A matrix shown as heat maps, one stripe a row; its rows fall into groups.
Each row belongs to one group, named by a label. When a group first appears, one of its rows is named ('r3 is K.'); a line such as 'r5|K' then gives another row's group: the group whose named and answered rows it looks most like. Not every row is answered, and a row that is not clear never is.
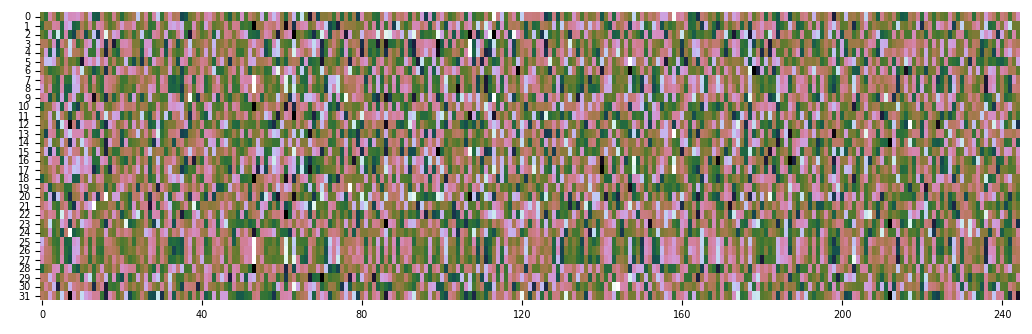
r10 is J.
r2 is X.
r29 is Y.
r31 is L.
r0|Y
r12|L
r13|Y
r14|L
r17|Y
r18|J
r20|X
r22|Y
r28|J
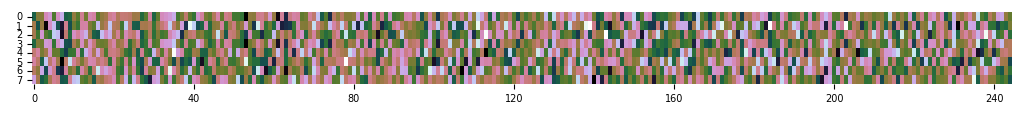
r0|J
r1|X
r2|L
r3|J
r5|L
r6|X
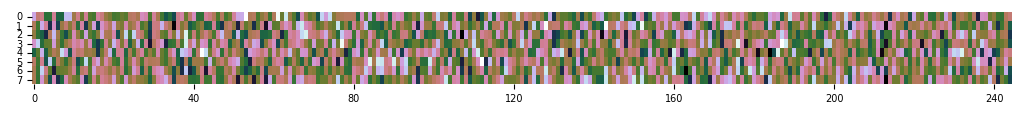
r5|X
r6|X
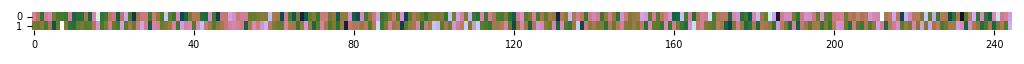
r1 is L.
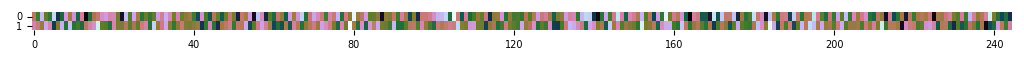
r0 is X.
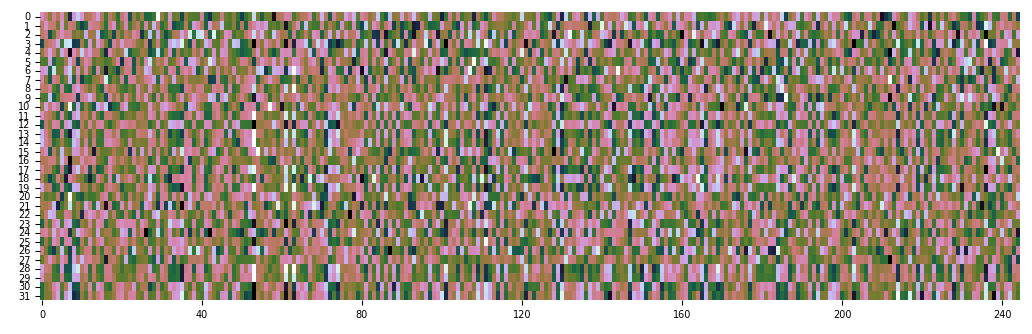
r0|L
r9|L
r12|J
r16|L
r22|Y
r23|J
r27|L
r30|J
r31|J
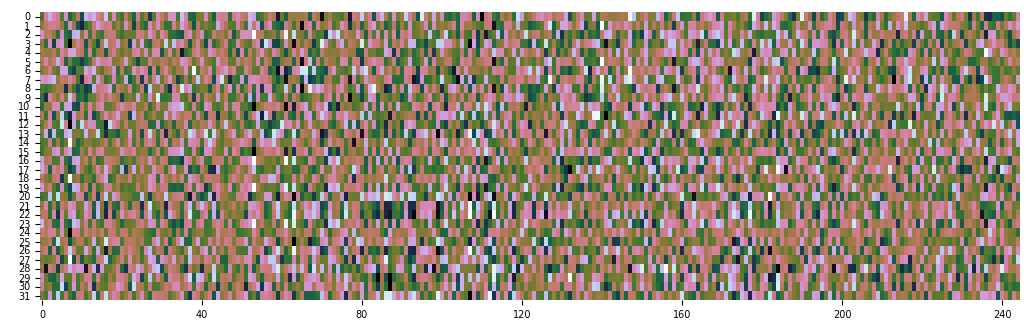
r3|X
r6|Y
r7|Y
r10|J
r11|X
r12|L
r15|J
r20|X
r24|L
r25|X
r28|Y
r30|X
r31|X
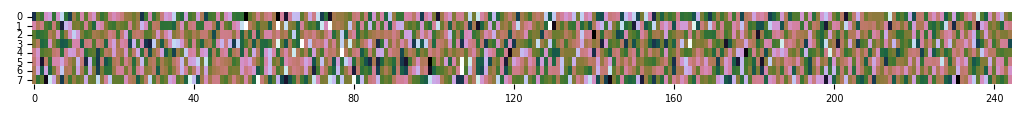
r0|J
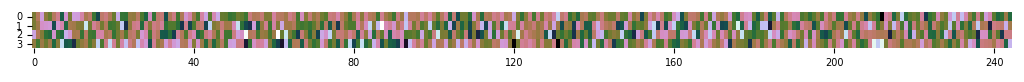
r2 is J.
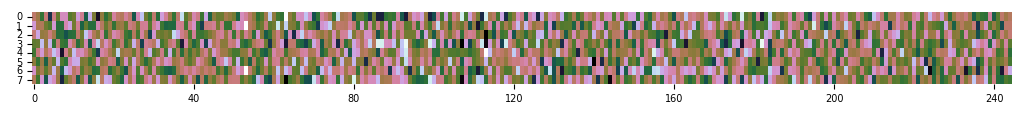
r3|X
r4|L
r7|X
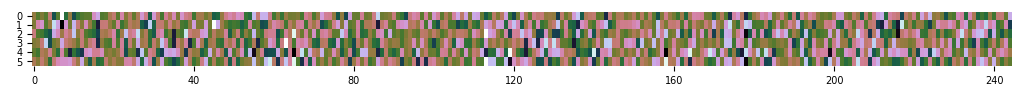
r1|L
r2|Y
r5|Y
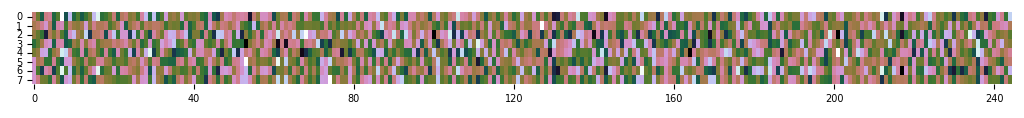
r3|J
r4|Y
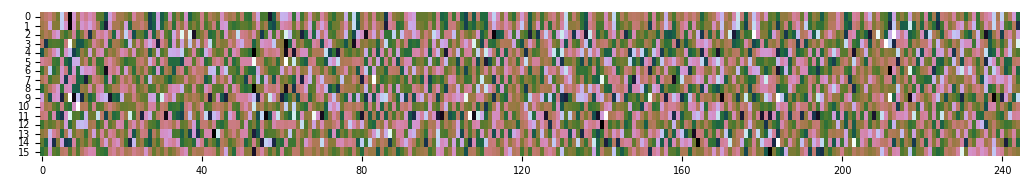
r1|L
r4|J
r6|L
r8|J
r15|L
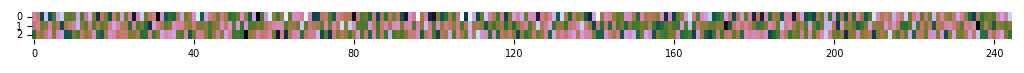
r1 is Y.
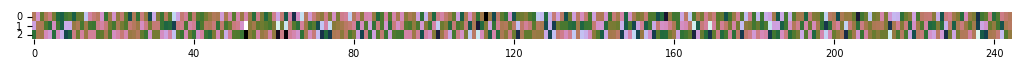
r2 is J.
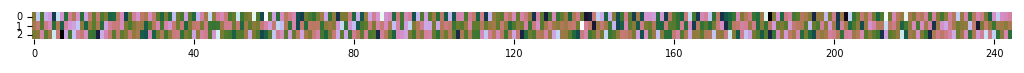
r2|L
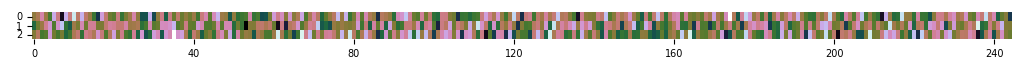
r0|L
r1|J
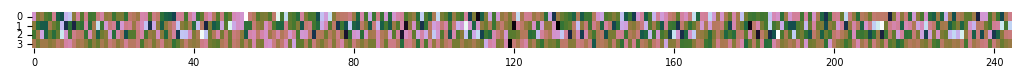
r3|Y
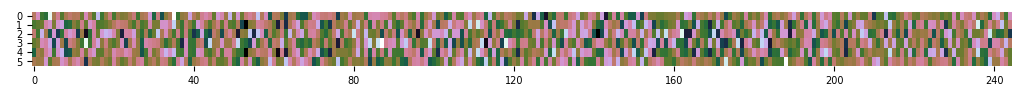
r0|X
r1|J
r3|X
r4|J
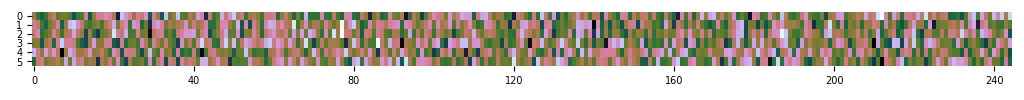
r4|L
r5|L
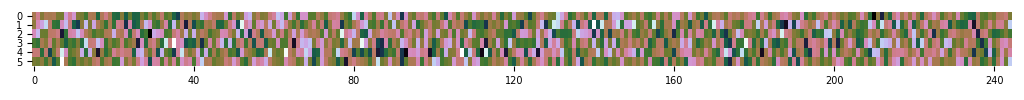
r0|L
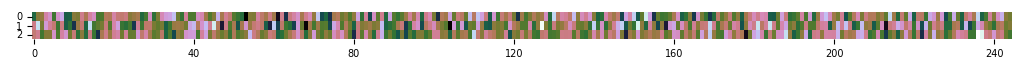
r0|J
